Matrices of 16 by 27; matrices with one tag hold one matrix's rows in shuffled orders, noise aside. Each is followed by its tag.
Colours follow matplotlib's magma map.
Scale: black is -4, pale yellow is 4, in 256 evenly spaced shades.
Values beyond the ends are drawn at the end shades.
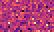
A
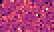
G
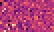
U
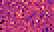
G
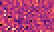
U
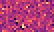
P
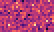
A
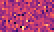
P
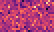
A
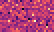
A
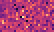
P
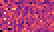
U
